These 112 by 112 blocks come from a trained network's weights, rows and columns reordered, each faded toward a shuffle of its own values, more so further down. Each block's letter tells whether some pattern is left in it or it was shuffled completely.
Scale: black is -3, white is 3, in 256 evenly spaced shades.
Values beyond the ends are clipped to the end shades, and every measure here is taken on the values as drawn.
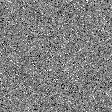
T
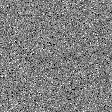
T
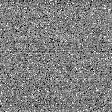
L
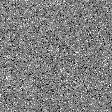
L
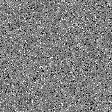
L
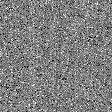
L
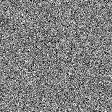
L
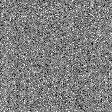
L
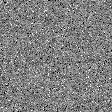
T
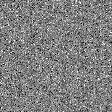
L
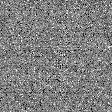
L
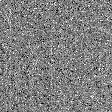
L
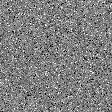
T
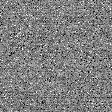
L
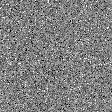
T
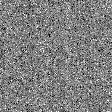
L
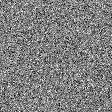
T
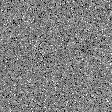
T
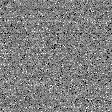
L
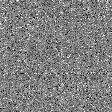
L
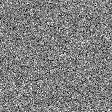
T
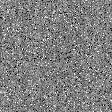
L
